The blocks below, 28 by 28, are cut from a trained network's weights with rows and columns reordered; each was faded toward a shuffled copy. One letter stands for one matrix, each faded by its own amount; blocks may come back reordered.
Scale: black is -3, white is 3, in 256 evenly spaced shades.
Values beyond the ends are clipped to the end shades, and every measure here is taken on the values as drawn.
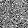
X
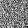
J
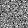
X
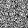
X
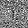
J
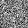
X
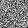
X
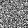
J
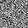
J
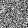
J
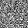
J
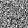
J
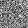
J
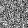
J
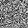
J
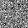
X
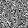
X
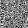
J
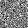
X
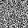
J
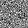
X
